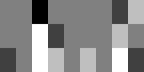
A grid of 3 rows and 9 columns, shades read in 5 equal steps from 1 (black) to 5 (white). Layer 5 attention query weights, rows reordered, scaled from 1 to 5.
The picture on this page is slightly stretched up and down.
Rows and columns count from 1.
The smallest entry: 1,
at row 1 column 3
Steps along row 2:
same up down up same same up down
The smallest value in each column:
2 3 1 2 3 3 3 2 2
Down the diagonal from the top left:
3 3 5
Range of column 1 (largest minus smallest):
1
